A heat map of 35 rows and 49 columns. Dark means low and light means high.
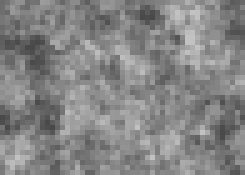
Grain: blotchy. Slope: none. Histogram: bell-shaped. Average level on the scale: 50%.
